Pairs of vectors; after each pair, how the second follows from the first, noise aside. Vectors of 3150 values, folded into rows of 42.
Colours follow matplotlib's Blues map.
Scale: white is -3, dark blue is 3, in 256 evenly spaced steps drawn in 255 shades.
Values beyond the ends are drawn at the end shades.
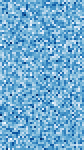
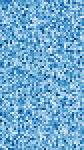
sign-scrambled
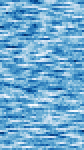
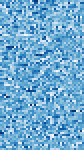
sign-scrambled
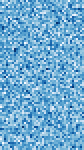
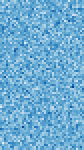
shrunk
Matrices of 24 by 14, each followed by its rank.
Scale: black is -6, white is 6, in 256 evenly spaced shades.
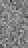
full rank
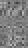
three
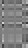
one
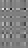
one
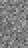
full rank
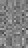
three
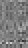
three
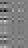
one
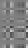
one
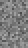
full rank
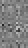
three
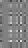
one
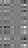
one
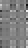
one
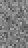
full rank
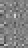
three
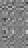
three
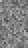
full rank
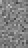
full rank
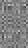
three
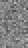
full rank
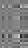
one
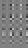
one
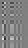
one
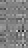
three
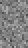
full rank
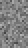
full rank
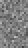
full rank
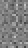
three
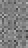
three
